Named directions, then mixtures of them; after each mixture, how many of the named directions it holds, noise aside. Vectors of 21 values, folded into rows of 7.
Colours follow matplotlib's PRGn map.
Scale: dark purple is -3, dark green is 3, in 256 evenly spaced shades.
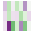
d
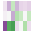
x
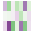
one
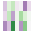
two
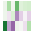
one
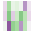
one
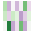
one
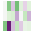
two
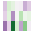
two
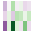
two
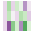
one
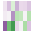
one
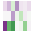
one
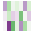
one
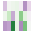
two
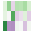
one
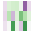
two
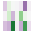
two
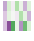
one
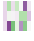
one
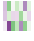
one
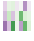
two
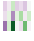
two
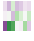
one
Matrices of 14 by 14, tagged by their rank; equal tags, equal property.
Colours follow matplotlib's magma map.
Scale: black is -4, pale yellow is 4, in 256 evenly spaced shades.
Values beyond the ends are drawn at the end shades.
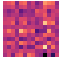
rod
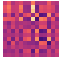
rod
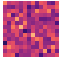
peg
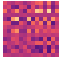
rod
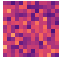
peg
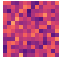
peg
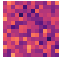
peg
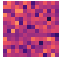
peg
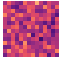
peg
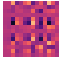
rod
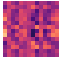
rod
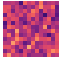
peg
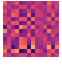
rod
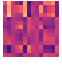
rod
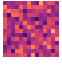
peg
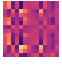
rod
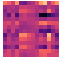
rod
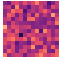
peg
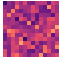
peg
